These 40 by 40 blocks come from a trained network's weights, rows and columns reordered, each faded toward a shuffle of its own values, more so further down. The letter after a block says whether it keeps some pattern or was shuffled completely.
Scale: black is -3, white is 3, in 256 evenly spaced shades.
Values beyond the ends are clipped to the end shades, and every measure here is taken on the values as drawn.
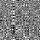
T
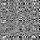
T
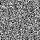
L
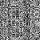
T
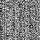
T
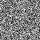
L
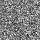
L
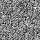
L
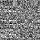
T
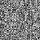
T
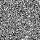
L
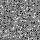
L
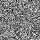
L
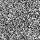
L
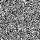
L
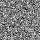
L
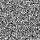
L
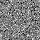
L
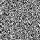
T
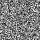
L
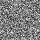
L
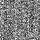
T
